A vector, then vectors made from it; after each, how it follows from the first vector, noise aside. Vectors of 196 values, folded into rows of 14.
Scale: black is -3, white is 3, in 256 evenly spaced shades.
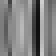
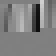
partly zeroed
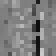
partly zeroed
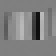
partly zeroed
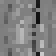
partly zeroed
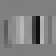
partly zeroed
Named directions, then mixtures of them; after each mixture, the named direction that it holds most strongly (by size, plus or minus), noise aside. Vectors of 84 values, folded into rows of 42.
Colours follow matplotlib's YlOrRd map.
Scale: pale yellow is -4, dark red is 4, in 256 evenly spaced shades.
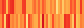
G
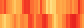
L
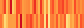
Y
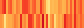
L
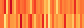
Y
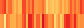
L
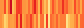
Y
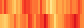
L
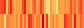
G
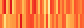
Y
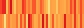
G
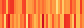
G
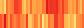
L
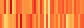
Y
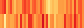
L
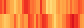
L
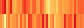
L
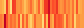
Y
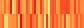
Y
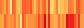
Y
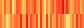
Y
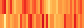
L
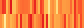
Y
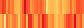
L
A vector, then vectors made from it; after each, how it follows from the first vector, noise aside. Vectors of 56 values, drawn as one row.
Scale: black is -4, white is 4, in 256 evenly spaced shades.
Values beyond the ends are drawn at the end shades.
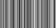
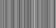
shrunk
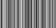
reversed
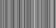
shrunk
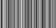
reversed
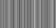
shrunk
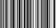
scaled up
